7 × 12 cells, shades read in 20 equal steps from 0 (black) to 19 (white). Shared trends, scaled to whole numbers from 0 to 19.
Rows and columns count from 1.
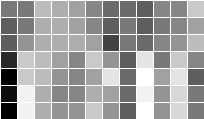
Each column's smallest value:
0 9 13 10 10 10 5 7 7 9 10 7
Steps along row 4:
up down down down up down down up down up down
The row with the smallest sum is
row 2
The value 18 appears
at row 6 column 2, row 6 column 9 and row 7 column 2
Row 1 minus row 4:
6 -6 0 1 2 -5 -3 1 -10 1 -5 5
